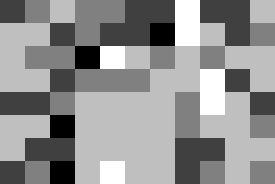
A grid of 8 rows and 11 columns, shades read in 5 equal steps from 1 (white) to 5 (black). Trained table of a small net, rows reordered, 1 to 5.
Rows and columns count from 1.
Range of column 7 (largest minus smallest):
3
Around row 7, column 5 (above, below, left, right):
2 1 2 2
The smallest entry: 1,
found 6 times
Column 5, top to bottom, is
3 4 1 3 2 2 2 1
